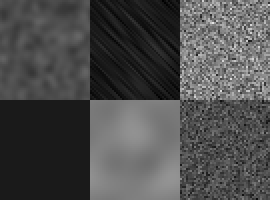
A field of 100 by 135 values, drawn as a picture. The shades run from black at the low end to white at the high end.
It is made of 2 by 3 panels. Panel 1,1: low, blotchy, faint in contrast. Panel 1,2: very low, slanting down to the right, faint in contrast. Panel 1,3: middling, fine-grained, strong in contrast. Panel 2,1: very low, flat. Panel 2,2: middling, smooth, faint in contrast. Panel 2,3: low, fine-grained.
